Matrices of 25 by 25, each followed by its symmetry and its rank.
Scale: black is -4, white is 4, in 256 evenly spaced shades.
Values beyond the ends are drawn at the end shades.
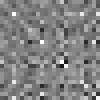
symmetric, rank three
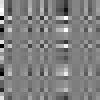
neither, rank one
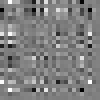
antisymmetric, rank two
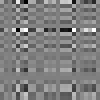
neither, rank one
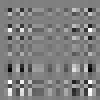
neither, rank one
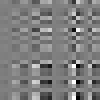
neither, rank one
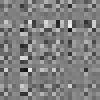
antisymmetric, rank two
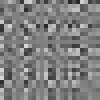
antisymmetric, rank two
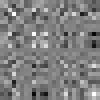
symmetric, rank three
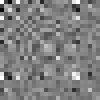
symmetric, rank three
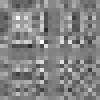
symmetric, rank three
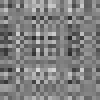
antisymmetric, rank two
